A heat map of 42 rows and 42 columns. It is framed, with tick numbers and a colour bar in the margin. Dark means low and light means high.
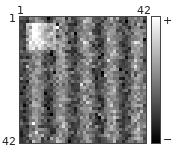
The top left is the ninth with the highest average. An odd patch, higher than its surroundings, sits in the top left. Upright stripes repeat 5 times across the table. No single row or column stands out from its neighbours. There is no overall slope.
